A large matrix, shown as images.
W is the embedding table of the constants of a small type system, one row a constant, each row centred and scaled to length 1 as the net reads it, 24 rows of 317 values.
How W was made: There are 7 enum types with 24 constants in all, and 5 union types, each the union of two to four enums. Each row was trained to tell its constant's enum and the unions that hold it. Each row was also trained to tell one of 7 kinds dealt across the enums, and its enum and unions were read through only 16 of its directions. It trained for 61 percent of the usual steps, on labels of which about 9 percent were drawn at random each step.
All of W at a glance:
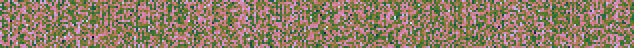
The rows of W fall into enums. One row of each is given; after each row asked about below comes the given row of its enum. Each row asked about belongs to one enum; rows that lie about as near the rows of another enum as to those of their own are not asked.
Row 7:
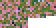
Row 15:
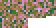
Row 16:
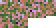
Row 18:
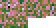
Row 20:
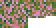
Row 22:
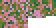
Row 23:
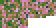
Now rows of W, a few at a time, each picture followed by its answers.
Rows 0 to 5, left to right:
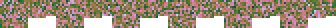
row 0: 20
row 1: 7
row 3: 7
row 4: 15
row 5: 22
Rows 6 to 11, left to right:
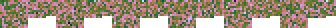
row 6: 23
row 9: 15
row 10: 7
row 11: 15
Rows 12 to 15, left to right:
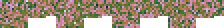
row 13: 18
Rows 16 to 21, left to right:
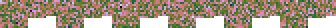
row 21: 18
